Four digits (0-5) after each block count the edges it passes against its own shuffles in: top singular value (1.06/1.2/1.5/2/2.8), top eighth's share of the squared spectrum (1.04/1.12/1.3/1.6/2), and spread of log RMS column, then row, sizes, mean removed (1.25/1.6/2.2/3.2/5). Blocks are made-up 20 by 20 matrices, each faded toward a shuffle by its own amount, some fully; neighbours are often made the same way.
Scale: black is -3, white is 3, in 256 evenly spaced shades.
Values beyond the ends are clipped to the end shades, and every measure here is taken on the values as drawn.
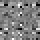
3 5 2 3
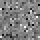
1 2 0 0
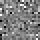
0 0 0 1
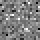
0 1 0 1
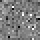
1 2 1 0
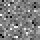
0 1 0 0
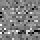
2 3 0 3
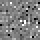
0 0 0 1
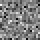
0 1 0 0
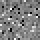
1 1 0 0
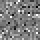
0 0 0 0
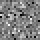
1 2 0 0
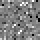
0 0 0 0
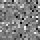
0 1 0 0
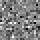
1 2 0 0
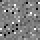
0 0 0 0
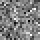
0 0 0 0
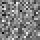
2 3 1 0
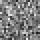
0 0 0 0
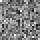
1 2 0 1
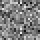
2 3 0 0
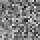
1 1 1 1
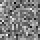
1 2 0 0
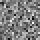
1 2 0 0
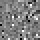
1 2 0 0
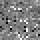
0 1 0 0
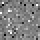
0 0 0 0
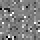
0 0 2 0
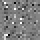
1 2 1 1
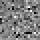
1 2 1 0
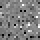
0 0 1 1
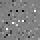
1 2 0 0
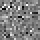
1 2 1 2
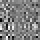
3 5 3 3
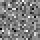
0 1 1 0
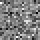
1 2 0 1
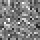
2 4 1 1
